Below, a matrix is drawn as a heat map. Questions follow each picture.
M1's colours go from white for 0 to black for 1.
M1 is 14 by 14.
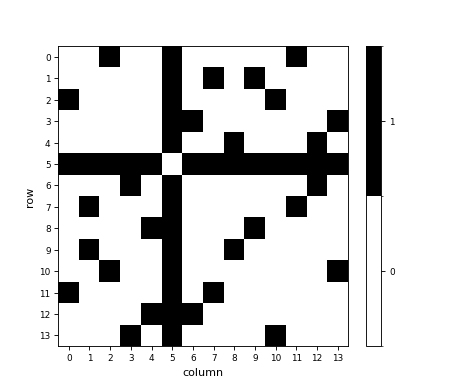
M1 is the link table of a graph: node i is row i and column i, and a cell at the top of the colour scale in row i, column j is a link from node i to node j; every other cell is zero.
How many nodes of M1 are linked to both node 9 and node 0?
1
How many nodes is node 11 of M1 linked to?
3
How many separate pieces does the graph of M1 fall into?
1
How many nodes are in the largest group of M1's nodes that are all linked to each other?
3
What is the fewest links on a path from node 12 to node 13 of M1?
2
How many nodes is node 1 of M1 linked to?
3
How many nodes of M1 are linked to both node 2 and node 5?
2
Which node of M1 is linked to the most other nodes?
node 5
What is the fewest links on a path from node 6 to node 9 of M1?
2
